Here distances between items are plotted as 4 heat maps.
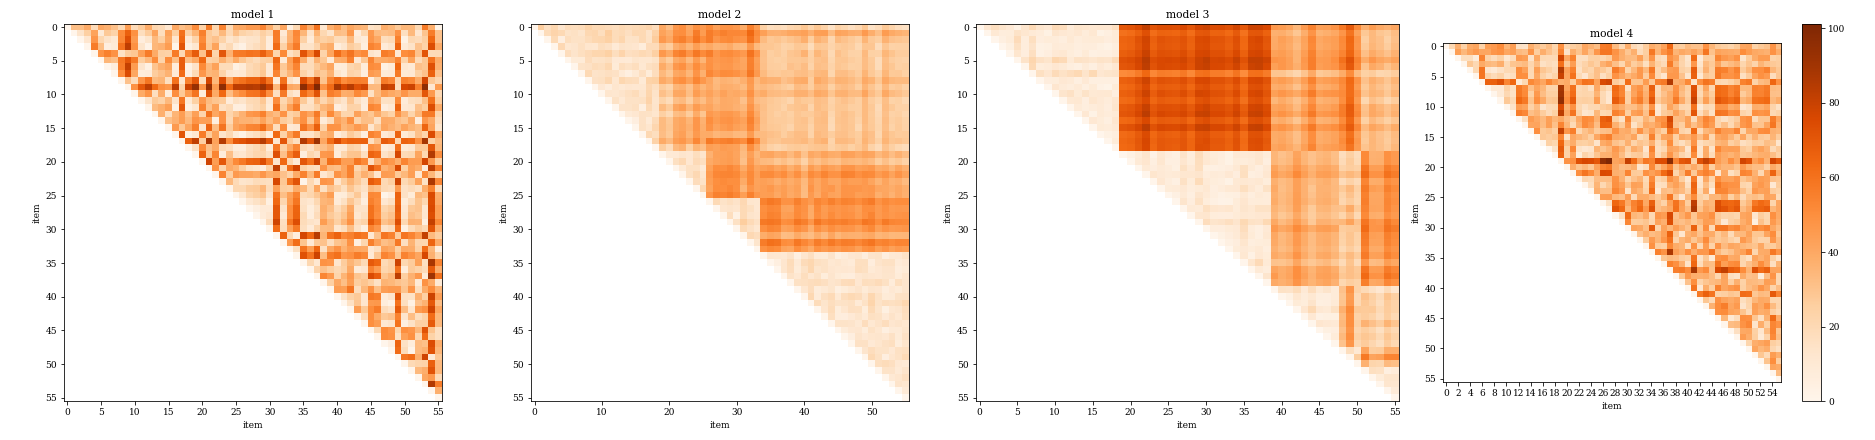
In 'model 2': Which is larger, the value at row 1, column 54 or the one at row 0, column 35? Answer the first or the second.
the first
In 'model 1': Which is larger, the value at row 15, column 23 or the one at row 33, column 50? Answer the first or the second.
the first
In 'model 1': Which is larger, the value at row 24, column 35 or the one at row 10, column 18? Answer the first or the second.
the second
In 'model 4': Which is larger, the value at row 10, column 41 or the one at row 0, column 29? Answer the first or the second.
the first
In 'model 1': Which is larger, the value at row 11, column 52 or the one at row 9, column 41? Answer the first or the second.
the second
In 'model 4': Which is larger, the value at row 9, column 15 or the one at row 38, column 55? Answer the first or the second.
the first
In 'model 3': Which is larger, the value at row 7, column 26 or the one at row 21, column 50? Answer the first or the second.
the first
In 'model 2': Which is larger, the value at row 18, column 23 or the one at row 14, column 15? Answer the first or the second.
the first
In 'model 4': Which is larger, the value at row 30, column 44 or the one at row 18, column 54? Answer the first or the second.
the second
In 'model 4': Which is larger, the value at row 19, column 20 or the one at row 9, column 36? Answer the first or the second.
the first
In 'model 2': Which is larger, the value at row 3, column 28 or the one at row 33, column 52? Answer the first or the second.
the second
